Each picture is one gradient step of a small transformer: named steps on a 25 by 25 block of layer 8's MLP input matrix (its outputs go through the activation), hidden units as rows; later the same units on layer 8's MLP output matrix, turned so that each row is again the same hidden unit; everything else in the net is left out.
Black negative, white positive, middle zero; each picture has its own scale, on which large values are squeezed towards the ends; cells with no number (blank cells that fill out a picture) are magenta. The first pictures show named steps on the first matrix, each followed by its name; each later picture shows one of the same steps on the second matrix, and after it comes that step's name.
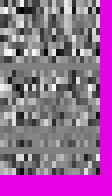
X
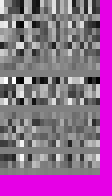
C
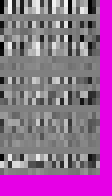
C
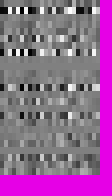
X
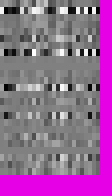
X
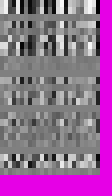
C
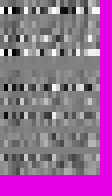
X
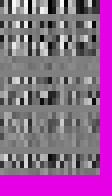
C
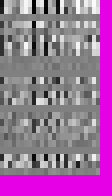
C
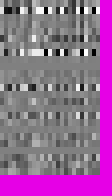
X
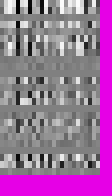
C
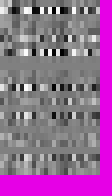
X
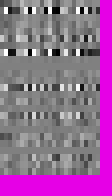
X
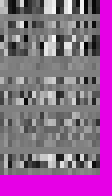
C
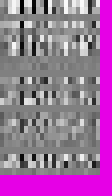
C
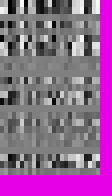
C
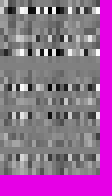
X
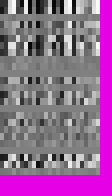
C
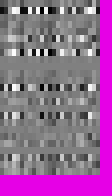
X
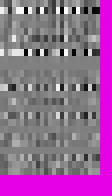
X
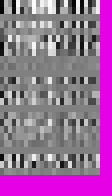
C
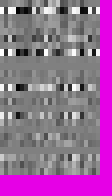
X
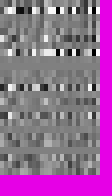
X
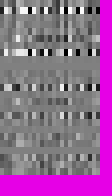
X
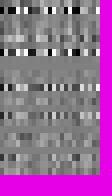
X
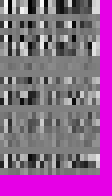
C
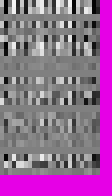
C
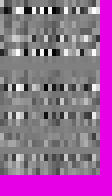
X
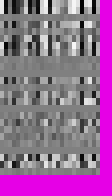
C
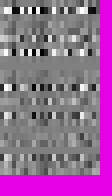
X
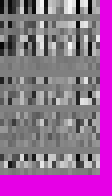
C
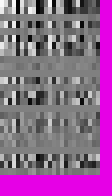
C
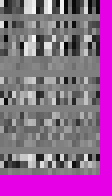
C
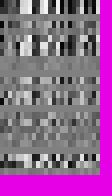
C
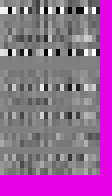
X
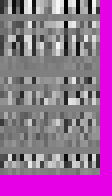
C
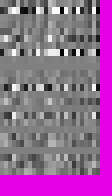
X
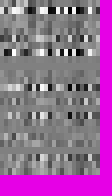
X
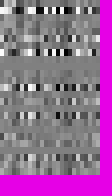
X
